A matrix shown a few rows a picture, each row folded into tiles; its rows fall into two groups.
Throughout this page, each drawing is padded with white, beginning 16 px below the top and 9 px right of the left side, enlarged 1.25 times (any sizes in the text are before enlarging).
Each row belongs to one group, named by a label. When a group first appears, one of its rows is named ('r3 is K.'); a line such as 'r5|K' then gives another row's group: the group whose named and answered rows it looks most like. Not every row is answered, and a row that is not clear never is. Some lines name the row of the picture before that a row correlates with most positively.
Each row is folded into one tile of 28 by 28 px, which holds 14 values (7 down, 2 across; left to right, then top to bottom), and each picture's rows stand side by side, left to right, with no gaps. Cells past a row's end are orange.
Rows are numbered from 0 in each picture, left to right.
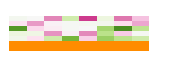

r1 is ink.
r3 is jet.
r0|jet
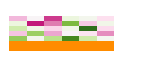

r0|jet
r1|ink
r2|jet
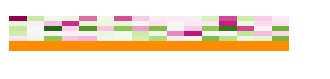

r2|jet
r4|jet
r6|jet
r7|ink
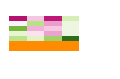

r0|jet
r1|ink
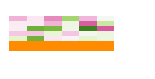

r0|ink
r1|jet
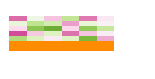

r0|ink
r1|jet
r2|jet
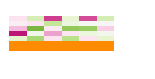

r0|ink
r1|ink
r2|jet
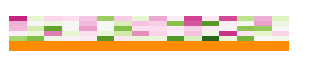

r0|ink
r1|jet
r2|ink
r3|jet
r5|ink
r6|ink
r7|jet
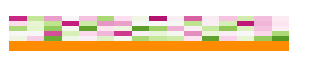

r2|jet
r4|jet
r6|jet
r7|ink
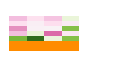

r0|ink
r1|ink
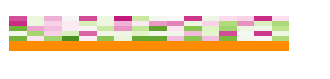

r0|jet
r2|ink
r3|ink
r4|jet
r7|ink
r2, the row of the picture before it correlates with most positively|1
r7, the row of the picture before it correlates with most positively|1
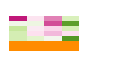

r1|ink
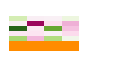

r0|jet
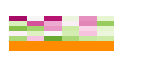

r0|jet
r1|ink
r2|ink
